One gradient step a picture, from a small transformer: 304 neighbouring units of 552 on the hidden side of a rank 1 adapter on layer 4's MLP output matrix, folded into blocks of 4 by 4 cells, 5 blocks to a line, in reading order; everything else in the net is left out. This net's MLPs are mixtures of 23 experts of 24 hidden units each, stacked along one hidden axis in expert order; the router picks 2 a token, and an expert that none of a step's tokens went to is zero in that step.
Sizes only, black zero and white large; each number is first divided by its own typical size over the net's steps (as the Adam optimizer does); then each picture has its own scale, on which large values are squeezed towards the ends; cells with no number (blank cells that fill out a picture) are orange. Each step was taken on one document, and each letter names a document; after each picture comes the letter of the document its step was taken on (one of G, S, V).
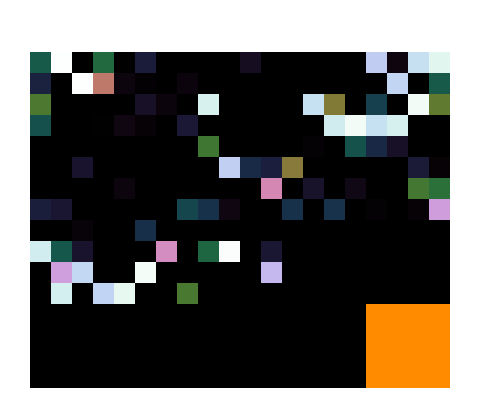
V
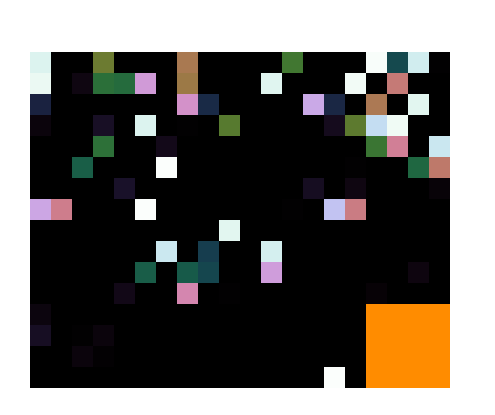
V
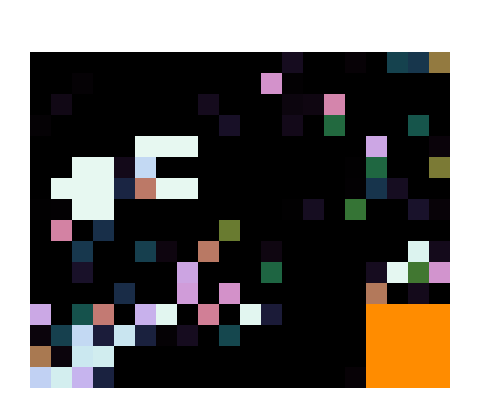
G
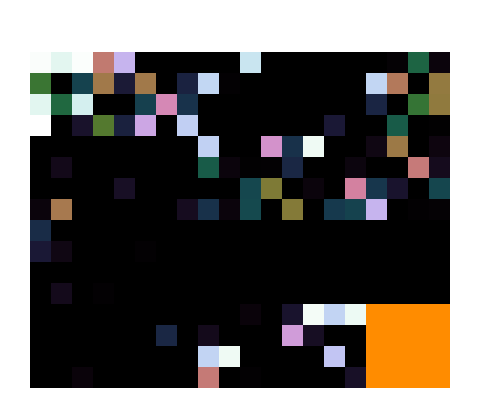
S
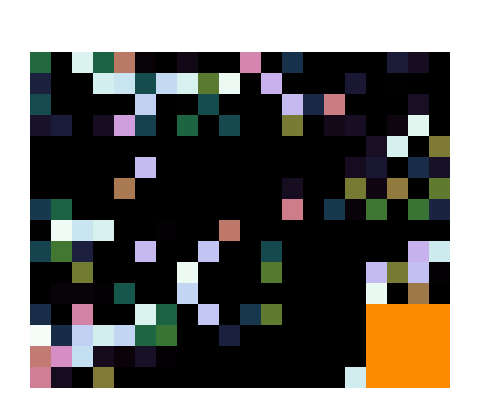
G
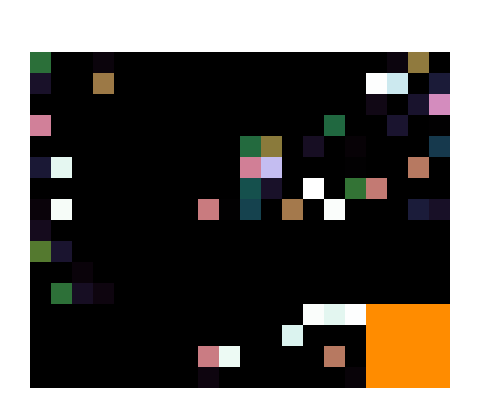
S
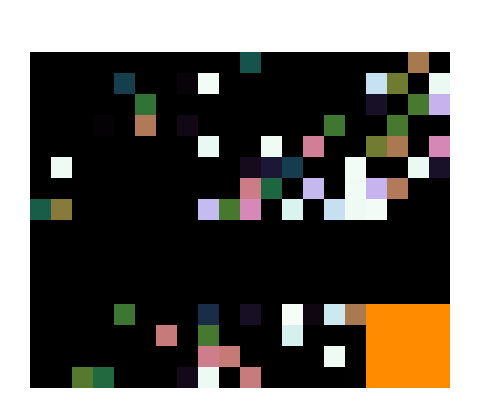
S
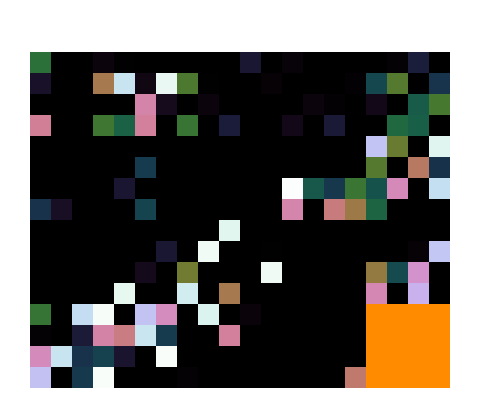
G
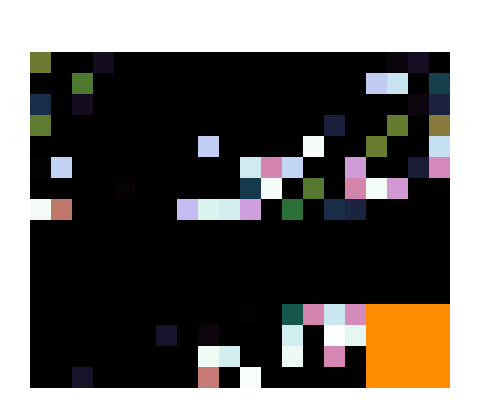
S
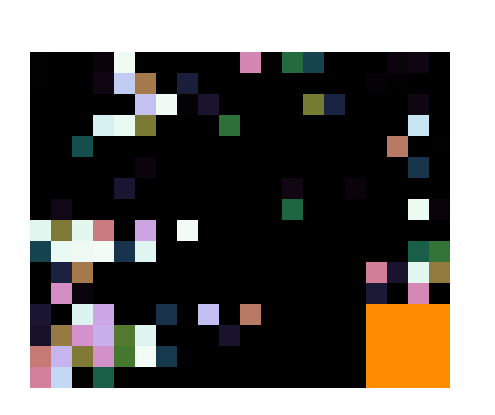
G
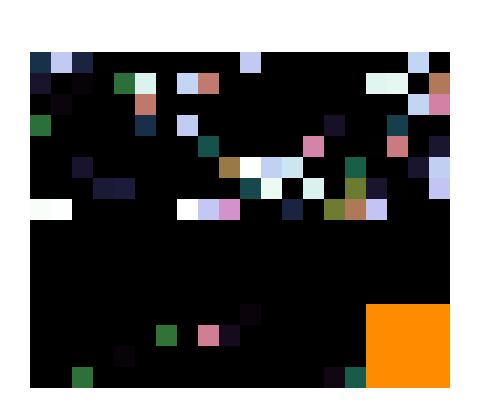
S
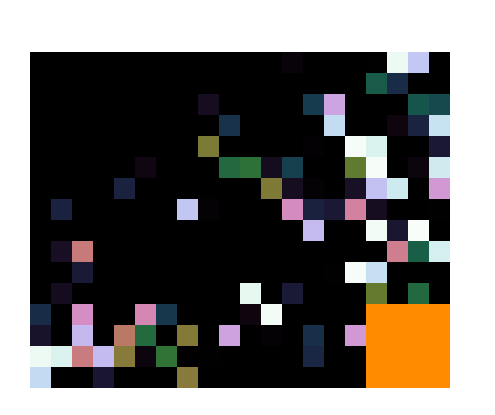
G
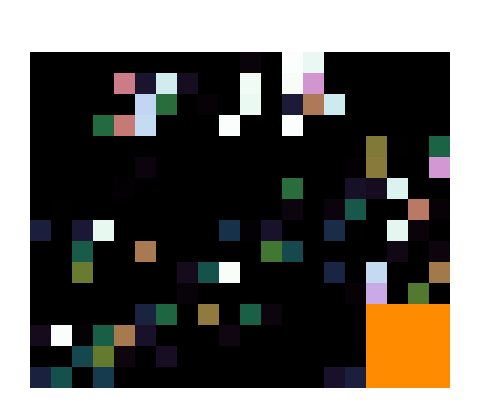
G
